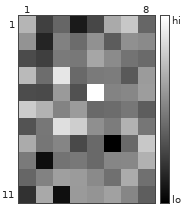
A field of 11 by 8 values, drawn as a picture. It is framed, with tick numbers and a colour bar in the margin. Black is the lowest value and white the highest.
The bottom middle is the calmest part. No single row or column stands out from its neighbours. The centre is the ninth with the highest average. There is no overall slope. Neither half mirrors the other. On average the colour sits 50% of the way up the scale.
